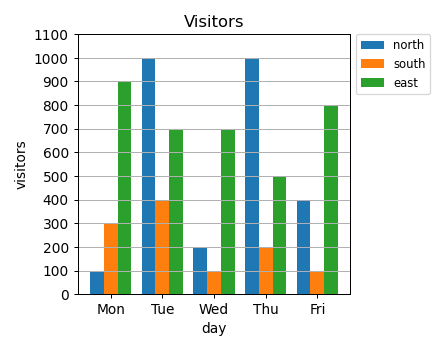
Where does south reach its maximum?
Tue
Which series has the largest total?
east
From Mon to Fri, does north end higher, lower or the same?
higher
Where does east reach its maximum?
Mon
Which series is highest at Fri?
east
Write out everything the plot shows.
Title: Visitors
x-axis: day, ticks Mon Tue Wed Thu Fri
y-axis: visitors, ticks 0 100 200 300 400 500 600 700 800 900 1000 1100
Legend: north, south, east
Values:
north: 100 1000 200 1000 400
south: 300 400 100 200 100
east: 900 700 700 500 800
